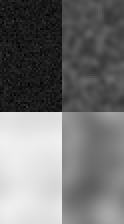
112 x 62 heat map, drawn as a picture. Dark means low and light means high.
It is made of 2 by 2 panels. Panel 1,1: very low, fine-grained, faint in contrast. Panel 1,2: low, blotchy, faint in contrast. Panel 2,1: very high, smooth, faint in contrast. Panel 2,2: middling, smooth.
